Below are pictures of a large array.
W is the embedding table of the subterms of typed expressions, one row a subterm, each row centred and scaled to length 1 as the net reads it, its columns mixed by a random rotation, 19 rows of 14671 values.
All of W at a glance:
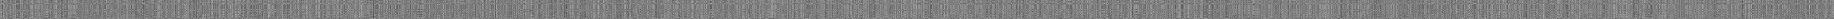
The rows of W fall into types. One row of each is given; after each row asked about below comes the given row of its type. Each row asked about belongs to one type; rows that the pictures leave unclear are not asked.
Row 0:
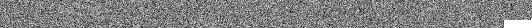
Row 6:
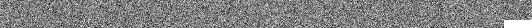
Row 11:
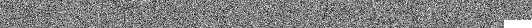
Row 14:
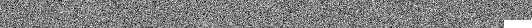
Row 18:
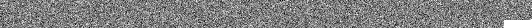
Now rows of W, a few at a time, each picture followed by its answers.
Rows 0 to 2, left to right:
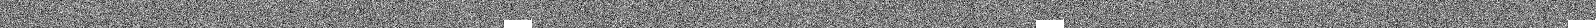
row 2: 0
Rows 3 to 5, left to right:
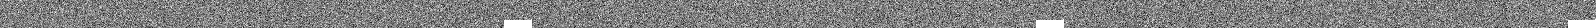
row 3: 14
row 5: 6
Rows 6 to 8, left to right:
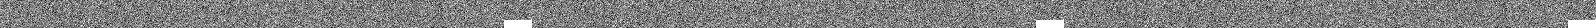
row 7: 6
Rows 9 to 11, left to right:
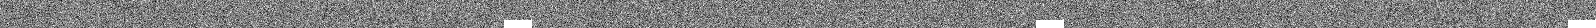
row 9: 11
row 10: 6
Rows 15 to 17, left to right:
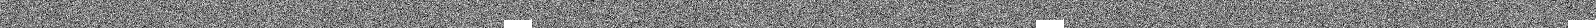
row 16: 14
